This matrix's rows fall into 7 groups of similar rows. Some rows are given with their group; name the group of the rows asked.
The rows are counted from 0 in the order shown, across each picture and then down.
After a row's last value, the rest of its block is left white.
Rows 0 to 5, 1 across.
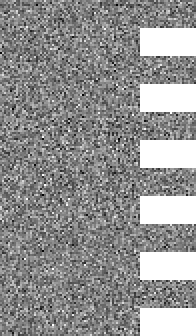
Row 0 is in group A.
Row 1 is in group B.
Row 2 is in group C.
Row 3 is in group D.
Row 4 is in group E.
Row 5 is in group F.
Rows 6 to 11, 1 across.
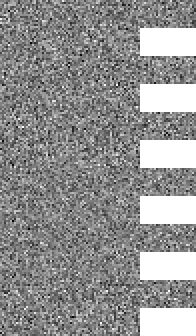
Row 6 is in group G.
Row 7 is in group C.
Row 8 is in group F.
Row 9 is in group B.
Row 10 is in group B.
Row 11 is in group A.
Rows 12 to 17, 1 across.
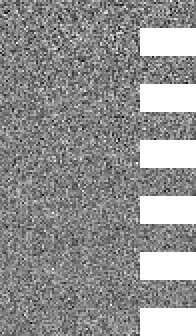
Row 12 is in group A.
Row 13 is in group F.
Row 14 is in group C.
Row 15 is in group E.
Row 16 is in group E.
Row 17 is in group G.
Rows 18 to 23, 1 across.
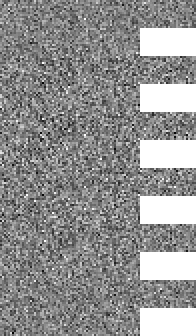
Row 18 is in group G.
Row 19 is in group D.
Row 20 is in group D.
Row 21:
A
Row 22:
D
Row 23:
B
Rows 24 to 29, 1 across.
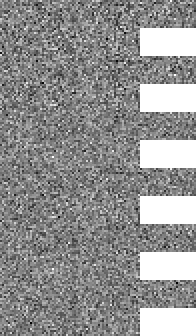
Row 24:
A
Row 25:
A
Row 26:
E
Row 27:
A
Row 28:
E
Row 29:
G
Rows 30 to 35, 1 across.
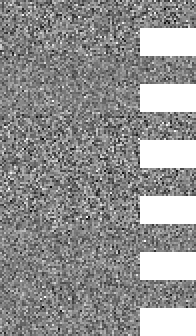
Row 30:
F
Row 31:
E
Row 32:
A
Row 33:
G
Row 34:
C
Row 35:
D
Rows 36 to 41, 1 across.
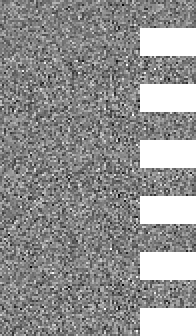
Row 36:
C
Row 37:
F
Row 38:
C
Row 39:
C
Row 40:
G
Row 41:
C
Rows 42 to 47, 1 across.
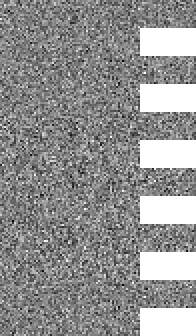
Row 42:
G
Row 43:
C
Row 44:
G
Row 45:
F
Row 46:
D
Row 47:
C
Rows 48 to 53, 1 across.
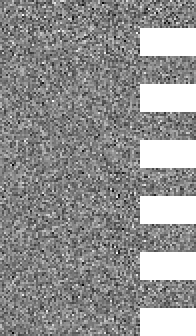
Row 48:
F
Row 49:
D
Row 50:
B
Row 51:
C
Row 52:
C
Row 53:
F
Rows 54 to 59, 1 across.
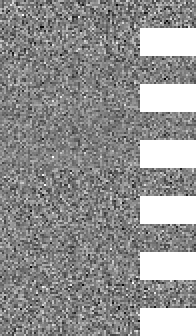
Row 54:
F
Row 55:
E
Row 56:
E
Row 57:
D
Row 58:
G
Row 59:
C
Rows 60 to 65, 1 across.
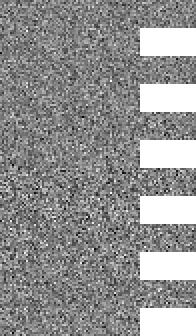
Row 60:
G
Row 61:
G
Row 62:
F
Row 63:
G
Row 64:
B
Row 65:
B
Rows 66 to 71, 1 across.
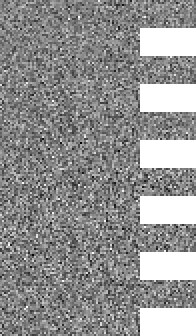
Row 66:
C
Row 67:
A
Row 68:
D
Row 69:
F
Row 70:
G
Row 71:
A
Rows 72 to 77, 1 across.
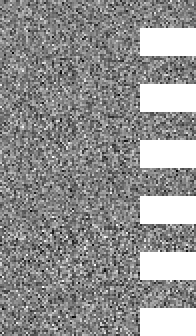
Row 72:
B
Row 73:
D
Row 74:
D
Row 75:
G
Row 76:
D
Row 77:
A
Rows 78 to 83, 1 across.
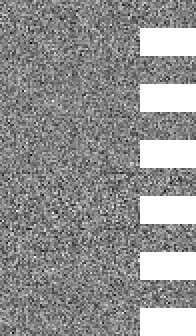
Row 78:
G
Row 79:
E
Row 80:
G
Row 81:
A
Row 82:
E
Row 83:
B
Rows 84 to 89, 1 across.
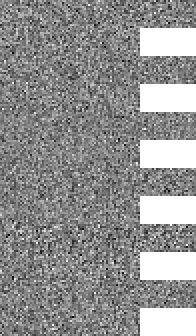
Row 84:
B
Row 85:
G
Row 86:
C
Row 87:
F
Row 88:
F
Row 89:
A
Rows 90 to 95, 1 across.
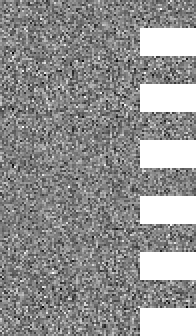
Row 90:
B
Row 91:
F
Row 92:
F
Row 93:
G
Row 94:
A
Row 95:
D
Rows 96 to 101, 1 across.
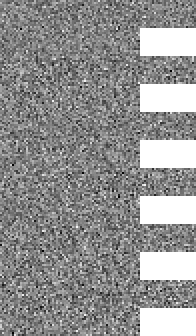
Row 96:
C
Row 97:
D
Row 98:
B
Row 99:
C
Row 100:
D
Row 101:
F
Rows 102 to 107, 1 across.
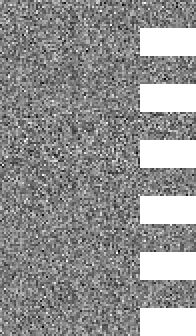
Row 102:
G
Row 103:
E
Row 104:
A
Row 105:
D
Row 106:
C
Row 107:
D
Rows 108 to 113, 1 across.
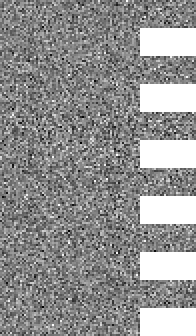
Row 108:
F
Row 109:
B
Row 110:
F
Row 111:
A
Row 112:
C
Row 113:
E
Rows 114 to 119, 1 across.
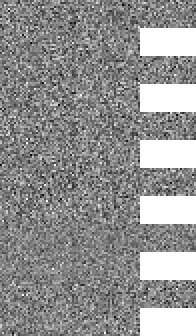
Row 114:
G
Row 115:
A
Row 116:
G
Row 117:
D
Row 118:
E
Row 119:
F
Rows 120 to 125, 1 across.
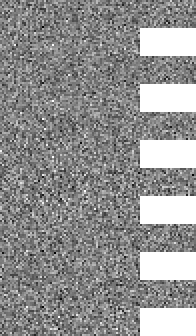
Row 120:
E
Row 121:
E
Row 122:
D
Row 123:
D
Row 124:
A
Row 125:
A
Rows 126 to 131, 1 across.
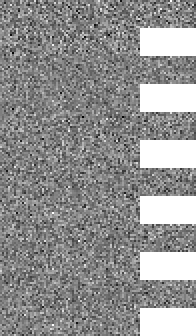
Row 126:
B
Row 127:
B
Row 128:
C
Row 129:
E
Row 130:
F
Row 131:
E
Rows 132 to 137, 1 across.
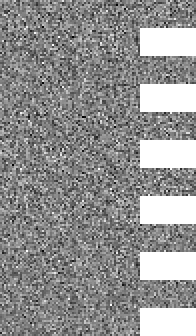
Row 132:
A
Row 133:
D
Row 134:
B
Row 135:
B
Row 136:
A
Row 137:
G
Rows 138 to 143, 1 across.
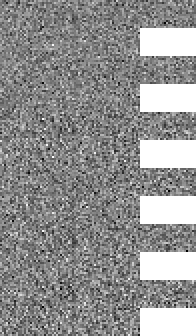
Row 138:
E
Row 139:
C
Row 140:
D
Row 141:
B
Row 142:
D
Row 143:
D
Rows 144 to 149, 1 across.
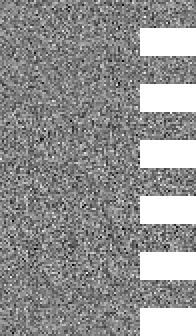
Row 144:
C
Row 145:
C
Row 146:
F
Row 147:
B
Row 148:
G
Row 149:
B
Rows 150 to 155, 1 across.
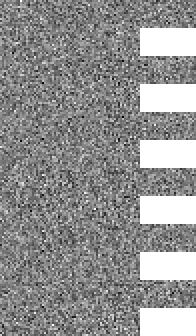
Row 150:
B
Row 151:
C
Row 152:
C
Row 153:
D
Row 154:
D
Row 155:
A
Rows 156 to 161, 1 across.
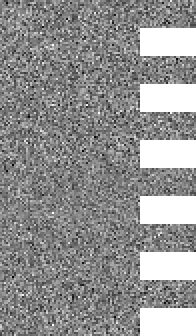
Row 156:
E
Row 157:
G
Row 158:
B
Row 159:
E
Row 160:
B
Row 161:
F
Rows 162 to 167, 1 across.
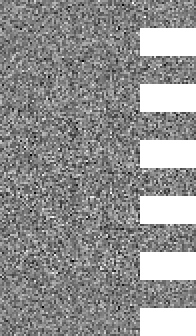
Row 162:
C
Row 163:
F
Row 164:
G
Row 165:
G
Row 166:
A
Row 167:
C
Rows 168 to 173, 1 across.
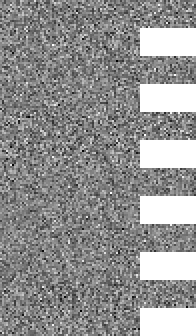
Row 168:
B
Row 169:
A
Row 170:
B
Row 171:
G
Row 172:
C
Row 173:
D
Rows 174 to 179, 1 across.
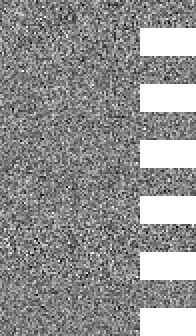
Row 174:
D
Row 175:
F
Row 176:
C
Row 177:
E
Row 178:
G
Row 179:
C
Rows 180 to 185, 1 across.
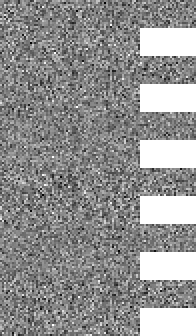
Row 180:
G
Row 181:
F
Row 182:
E
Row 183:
D
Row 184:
C
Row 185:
F
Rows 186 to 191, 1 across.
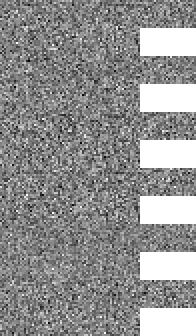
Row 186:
A
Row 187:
B
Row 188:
D
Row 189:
A
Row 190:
E
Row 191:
F
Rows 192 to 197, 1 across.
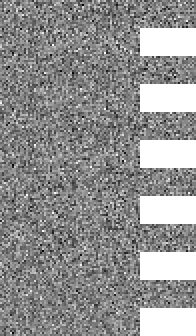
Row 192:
F
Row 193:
F
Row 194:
F
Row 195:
A
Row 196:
D
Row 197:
B
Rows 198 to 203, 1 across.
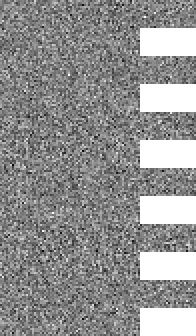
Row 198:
C
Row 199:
G
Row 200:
B
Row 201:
E
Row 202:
D
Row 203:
B
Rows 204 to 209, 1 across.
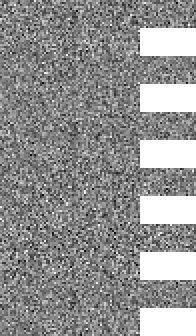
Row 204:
G
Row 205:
D
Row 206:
G
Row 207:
D
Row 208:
B
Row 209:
G
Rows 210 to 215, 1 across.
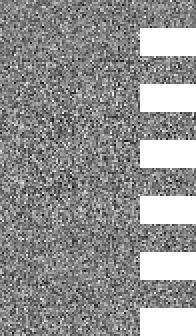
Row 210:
C
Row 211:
A
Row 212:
D
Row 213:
D
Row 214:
F
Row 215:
B
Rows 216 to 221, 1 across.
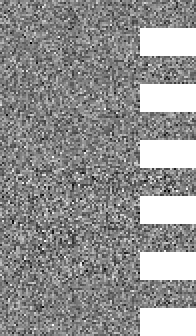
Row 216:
G
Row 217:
F
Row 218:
E
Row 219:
F
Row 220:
D
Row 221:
E
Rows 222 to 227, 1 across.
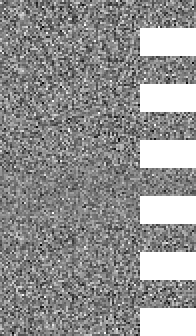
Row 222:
D
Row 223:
D
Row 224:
C
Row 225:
E
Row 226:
D
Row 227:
F
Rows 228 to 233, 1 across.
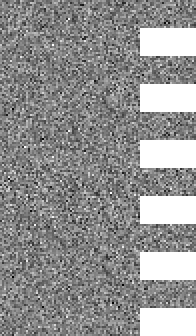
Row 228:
E
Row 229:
B
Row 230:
E
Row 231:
G
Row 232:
B
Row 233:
C
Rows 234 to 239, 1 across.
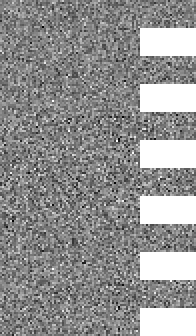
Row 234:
D
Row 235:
E
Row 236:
C
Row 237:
B
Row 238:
E
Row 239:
C
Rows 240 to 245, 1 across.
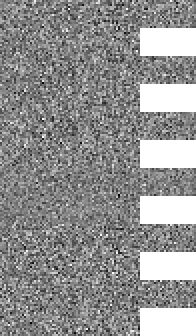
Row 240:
C
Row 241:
D
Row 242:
D
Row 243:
C
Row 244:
A
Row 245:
G
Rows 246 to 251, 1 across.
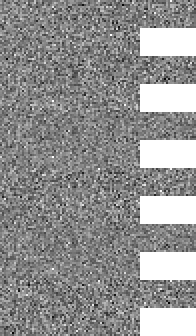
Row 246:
C
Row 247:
E
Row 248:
E
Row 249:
C
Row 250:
E
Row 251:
B
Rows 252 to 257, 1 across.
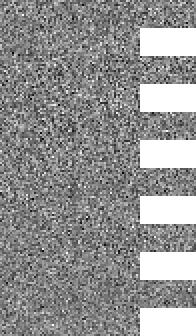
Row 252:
F
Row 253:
A
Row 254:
D
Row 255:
G
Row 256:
C
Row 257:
E
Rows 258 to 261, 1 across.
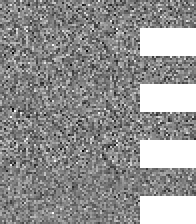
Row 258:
B
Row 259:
F
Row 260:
B
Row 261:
E
